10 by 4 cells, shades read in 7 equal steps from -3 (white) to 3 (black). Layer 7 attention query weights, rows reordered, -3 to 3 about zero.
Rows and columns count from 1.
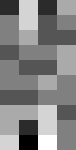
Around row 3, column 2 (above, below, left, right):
-2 0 0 1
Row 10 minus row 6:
-2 3 -2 0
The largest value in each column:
2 3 2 1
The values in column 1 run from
-2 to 2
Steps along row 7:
same down same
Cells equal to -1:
8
